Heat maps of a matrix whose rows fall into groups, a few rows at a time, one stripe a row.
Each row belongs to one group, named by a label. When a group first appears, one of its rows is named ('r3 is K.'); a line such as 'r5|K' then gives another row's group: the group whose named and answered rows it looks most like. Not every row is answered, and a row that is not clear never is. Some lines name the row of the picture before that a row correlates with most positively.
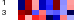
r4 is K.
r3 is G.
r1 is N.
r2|N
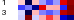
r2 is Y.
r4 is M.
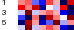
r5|N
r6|M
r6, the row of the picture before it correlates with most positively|4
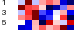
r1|M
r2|K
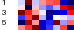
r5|N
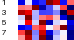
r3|K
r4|M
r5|G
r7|G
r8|G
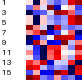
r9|N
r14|K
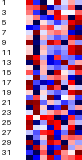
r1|Y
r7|M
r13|N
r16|M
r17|Y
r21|G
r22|N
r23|M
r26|Y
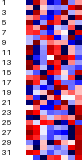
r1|N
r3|N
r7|K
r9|M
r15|Y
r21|N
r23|K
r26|K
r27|K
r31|K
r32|Y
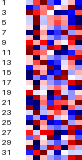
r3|K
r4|M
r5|M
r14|G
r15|N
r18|M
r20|N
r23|M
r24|Y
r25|N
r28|G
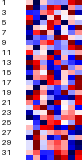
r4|Y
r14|N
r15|G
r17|Y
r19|N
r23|G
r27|M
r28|N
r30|M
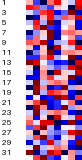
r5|G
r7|G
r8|G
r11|G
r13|K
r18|N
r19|M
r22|N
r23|M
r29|Y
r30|M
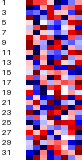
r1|K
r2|G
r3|Y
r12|N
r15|M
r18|Y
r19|Y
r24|G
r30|Y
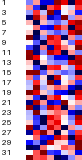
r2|Y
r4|N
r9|Y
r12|K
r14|Y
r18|M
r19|K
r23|M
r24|Y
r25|Y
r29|Y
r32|K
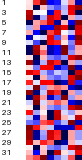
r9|Y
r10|N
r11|N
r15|K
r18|M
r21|M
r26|K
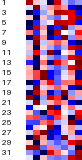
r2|M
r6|N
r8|N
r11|G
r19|N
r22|G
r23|Y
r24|K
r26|G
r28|N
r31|Y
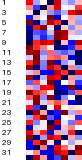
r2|Y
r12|M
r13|G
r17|G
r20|G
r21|M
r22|Y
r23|N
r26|G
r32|N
